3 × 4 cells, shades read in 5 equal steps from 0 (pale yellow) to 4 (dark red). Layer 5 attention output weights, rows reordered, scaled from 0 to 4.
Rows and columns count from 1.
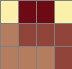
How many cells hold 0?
2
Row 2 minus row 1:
2 -1 -1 3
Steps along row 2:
up same same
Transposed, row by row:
0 2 2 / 4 3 2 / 4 3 2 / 0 3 3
